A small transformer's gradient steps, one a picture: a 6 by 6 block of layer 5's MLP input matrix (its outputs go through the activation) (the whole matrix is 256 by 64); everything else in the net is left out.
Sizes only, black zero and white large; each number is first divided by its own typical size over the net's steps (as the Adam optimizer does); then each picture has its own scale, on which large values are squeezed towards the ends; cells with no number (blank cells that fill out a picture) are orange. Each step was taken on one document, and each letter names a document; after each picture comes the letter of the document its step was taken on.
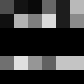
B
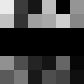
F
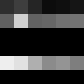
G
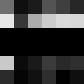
F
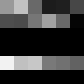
G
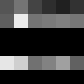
G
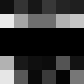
F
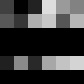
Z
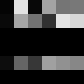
B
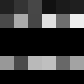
B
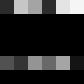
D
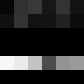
G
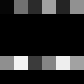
D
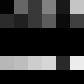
Z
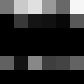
Z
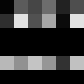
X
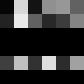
B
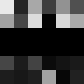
F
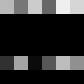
D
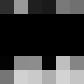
D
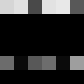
D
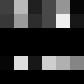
B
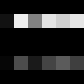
B
